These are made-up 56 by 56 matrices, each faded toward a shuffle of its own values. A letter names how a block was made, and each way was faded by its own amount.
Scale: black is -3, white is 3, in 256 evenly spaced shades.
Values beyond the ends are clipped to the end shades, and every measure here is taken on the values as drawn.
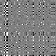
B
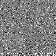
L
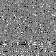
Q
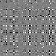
B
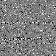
Q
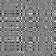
B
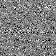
L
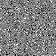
Q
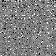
Q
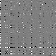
B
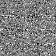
L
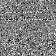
L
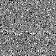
L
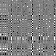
B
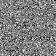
L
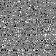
Q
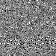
L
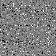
Q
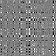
B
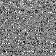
L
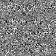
L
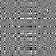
B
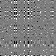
B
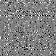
Q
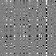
B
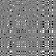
B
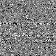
L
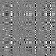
B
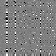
B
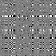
B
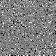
Q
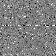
Q
